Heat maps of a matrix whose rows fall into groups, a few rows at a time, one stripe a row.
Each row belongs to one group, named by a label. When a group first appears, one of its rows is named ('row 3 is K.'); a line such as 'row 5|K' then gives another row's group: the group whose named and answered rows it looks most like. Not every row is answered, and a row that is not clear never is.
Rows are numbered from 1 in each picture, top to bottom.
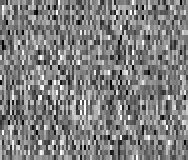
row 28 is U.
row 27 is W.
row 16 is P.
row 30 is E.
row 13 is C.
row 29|P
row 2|W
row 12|P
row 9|E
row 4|W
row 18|P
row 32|E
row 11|C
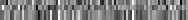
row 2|W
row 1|C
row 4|C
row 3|C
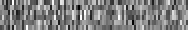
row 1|P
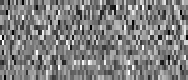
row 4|E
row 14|C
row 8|P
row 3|C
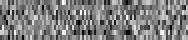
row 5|C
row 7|U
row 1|U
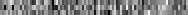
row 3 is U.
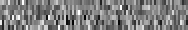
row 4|E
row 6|E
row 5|P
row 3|C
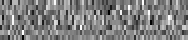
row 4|P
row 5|P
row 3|U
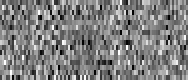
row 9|U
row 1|U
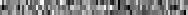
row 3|P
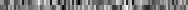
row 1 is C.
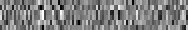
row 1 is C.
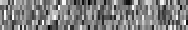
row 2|C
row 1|U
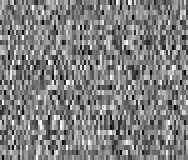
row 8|E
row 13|E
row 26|P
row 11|U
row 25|P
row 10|E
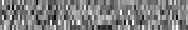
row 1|W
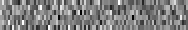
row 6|E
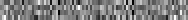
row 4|W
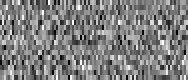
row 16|W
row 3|P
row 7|W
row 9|U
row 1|E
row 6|P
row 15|U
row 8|E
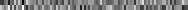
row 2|E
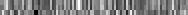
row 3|W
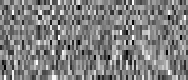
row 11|U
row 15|P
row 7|U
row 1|C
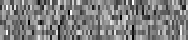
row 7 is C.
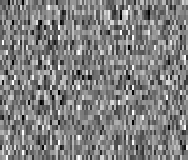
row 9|W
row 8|C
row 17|P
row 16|U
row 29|C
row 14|C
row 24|E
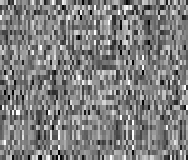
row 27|C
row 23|E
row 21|W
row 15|W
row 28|C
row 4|E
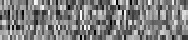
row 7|U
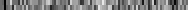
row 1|W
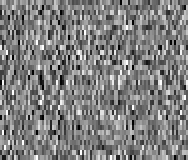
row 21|P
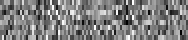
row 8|W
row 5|U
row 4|C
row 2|U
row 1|C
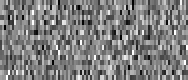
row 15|E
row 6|W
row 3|U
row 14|W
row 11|C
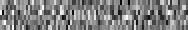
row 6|E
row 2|P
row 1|U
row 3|P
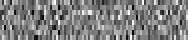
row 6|W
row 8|W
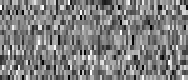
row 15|E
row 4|E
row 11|E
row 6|P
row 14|W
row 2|P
